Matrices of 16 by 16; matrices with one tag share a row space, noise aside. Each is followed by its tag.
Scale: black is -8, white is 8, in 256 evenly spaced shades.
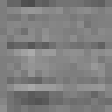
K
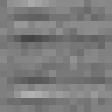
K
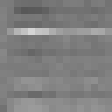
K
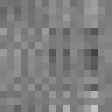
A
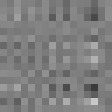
A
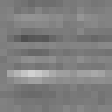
K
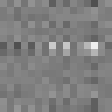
A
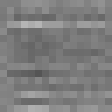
K
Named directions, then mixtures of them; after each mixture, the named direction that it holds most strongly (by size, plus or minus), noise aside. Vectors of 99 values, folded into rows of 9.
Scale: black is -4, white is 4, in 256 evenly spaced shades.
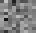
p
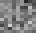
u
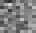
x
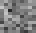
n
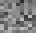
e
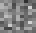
u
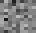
p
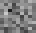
n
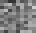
x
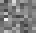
p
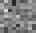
n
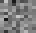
p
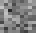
n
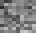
n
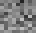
e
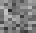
n
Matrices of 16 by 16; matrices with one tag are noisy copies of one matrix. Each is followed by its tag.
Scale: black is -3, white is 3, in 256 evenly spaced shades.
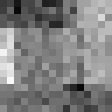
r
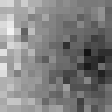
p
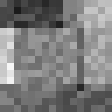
r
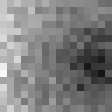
p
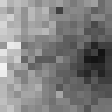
p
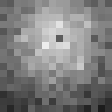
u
